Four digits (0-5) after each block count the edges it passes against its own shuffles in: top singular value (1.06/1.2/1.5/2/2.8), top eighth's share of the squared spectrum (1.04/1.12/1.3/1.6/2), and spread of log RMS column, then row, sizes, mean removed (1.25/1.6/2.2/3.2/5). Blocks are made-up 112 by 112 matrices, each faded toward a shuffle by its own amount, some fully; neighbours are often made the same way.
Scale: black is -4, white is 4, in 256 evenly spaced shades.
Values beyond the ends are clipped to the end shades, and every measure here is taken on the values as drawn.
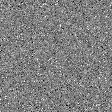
0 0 0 1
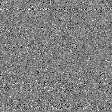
2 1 0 3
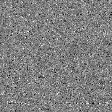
1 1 0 2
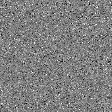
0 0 0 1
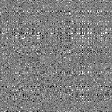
5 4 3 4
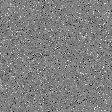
1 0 0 0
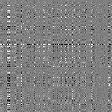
5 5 4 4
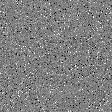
2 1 0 0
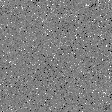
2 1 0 0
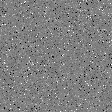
0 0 0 0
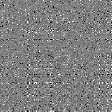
4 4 3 3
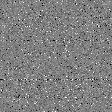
2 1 0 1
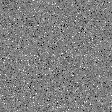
0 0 0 0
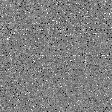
1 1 1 2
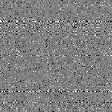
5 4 1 3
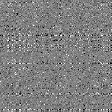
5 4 2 3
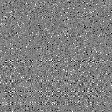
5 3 2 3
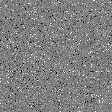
3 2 0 1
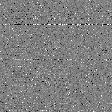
4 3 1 2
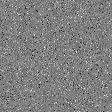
0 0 0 0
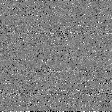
2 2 0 3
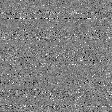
2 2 0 3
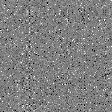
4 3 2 1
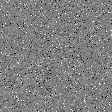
1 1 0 0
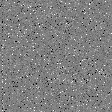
2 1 1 0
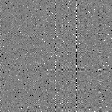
4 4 2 1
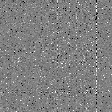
4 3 2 1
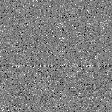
4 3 1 2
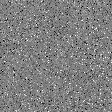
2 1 0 0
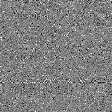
4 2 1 2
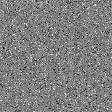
3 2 0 1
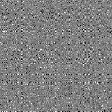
5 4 3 3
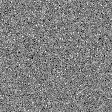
0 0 0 0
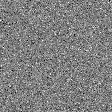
0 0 0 0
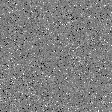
0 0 0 0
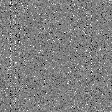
2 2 2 0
